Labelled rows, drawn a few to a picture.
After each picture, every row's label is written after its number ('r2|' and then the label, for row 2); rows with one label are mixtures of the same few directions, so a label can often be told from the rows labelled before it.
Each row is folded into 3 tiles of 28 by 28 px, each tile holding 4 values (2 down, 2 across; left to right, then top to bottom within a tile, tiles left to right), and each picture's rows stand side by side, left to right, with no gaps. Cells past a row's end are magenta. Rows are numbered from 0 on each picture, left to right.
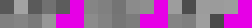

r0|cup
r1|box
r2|cup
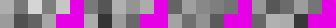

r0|cup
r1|cup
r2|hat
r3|cup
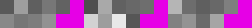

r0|cup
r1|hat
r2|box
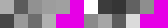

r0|hat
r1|box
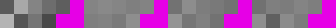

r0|hat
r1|cup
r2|hat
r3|cup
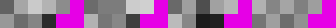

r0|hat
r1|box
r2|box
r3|cup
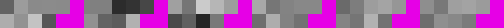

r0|hat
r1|hat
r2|hat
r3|cup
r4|box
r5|hat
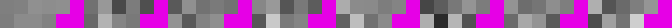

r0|hat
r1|cup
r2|cup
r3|cup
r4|cup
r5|cup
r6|cup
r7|hat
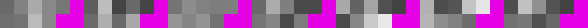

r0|box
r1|cup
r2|hat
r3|box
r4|box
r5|box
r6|box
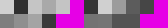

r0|cup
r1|box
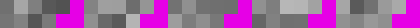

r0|box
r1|cup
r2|hat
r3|hat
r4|box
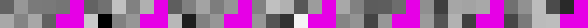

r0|hat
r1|cup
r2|cup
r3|cup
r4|box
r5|cup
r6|box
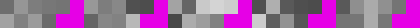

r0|hat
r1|box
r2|hat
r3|hat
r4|box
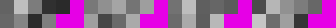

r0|box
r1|cup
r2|cup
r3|hat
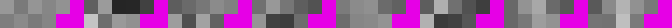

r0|cup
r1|hat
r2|cup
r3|hat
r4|box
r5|hat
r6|box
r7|box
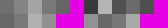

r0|box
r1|cup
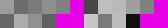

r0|cup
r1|hat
